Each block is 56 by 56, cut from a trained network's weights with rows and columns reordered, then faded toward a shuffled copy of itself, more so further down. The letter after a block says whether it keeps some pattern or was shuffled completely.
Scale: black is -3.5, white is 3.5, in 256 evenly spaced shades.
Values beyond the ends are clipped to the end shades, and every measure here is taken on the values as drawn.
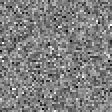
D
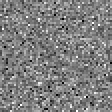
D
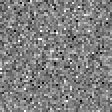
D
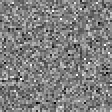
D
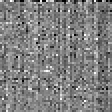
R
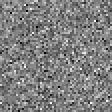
D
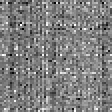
R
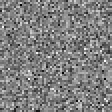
D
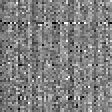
R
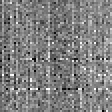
R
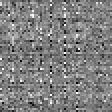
R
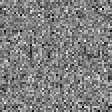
R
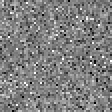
D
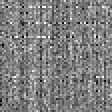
R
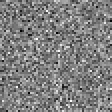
D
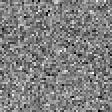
D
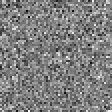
R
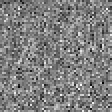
R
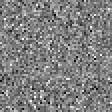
D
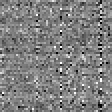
R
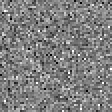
D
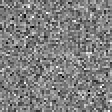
D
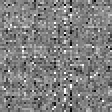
R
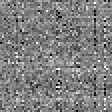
R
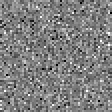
D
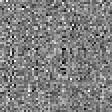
R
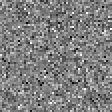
D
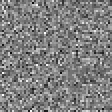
R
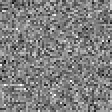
R
